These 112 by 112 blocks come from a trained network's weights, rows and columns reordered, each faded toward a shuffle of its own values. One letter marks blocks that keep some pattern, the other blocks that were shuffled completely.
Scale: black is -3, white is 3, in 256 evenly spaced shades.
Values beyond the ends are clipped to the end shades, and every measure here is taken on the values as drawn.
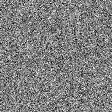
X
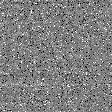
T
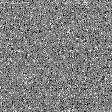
T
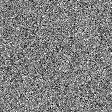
X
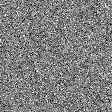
X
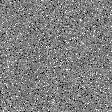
X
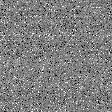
T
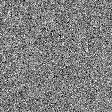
T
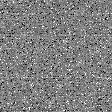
T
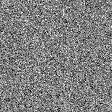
X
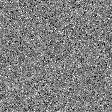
X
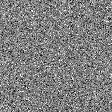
T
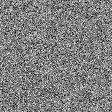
X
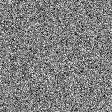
X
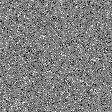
X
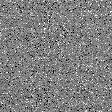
T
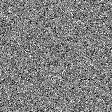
X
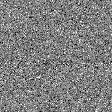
T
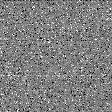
T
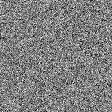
T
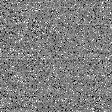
T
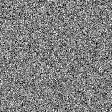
T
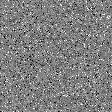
X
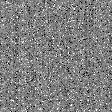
T
